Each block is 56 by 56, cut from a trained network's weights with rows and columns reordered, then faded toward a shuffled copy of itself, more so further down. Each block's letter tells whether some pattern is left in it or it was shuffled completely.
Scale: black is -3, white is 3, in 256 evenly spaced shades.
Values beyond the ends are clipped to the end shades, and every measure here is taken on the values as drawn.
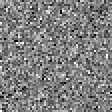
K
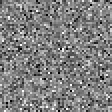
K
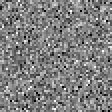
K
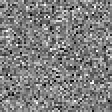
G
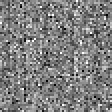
G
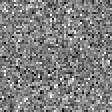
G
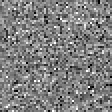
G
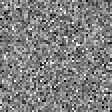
K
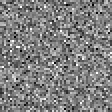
K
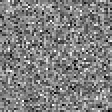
K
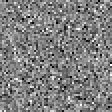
K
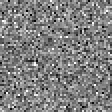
K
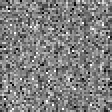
G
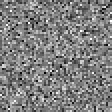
K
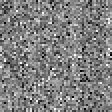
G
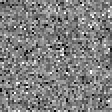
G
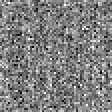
G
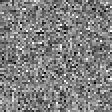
G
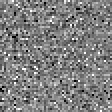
G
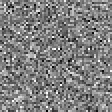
G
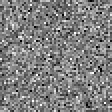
K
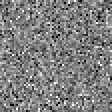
K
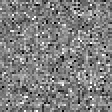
G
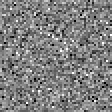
K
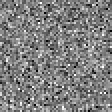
K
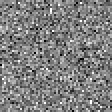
K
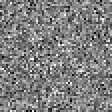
K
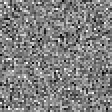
K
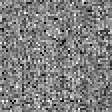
G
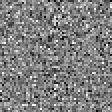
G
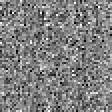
G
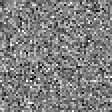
K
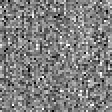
G
